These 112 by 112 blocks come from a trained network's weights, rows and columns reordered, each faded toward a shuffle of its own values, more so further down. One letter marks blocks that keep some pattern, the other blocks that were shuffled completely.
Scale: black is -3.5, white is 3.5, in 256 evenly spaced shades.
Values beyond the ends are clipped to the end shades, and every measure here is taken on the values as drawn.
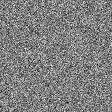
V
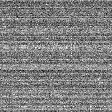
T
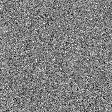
V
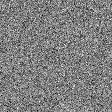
V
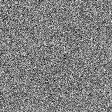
V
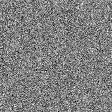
V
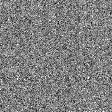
T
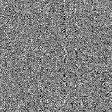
T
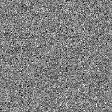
T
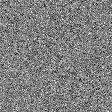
V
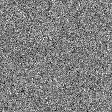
V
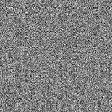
T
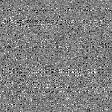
T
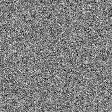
T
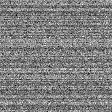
T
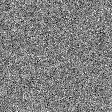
V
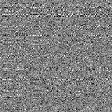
T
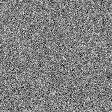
V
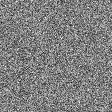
V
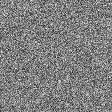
V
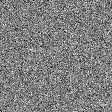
V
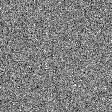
V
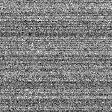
T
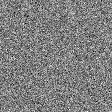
V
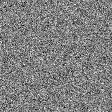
V
